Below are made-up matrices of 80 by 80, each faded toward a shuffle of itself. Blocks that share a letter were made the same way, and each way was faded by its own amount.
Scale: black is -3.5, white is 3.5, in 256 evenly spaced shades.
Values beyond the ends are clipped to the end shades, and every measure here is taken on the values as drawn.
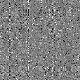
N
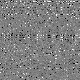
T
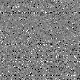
T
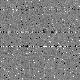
T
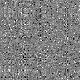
N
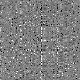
N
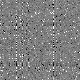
N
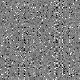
N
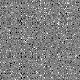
N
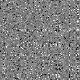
N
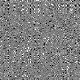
N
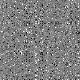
N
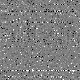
T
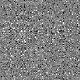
N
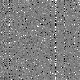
N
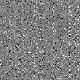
N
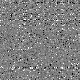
T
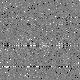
T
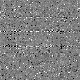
T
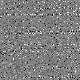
T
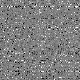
T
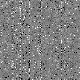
N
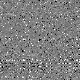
T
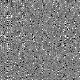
N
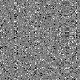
N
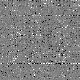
T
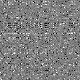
T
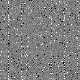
N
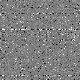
T
